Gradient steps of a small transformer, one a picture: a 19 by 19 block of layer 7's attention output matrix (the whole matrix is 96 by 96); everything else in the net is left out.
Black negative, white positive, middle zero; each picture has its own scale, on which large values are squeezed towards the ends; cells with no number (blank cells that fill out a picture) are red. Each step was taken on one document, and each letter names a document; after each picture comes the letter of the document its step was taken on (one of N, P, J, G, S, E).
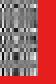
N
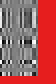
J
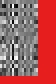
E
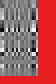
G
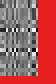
G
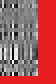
E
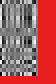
J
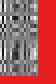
N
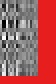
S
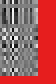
E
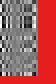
J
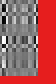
S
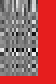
G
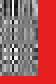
E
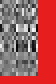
G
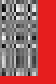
S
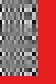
J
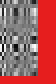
N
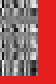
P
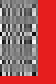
J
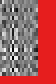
E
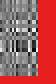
G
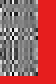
E
